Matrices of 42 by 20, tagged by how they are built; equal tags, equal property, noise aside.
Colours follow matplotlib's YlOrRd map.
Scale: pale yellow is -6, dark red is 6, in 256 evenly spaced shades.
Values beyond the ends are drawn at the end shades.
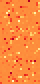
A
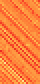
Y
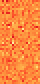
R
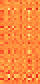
R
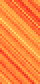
Y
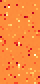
A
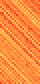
Y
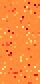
A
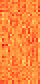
R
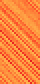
Y
